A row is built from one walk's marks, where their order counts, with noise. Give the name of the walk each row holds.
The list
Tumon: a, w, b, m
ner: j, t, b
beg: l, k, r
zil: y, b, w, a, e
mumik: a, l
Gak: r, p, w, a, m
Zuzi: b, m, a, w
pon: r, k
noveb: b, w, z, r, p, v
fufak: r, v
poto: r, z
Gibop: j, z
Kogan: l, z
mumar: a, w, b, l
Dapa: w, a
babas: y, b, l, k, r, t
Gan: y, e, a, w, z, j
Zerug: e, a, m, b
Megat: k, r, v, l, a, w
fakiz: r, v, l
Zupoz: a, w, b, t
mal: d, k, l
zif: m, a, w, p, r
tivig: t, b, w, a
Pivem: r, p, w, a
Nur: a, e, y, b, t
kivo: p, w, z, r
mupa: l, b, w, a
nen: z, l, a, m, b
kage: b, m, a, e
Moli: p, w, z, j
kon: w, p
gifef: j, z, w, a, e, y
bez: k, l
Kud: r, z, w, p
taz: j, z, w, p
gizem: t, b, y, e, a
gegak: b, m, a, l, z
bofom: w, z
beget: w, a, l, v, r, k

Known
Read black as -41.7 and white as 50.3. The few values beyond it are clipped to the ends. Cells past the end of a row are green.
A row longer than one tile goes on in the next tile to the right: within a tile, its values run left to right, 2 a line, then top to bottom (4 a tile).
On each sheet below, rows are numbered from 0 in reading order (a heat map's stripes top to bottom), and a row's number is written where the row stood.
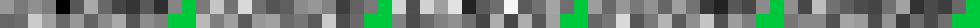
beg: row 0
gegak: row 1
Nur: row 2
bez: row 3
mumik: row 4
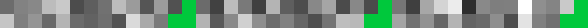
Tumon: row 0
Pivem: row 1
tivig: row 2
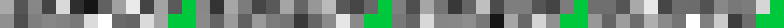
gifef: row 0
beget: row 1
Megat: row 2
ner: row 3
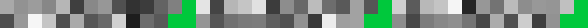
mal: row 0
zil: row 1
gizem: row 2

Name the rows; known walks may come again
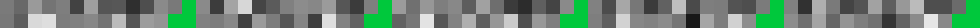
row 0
pon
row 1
mupa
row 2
bez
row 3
Megat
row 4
beget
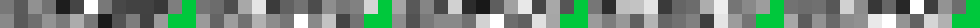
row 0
fakiz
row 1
ner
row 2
gifef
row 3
Zupoz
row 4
taz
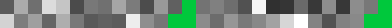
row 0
Zuzi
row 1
Gibop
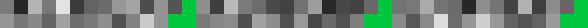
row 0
Dapa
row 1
mumik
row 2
poto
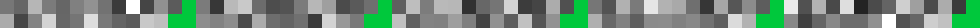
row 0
Kud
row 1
mumar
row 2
kage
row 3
kon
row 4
Gan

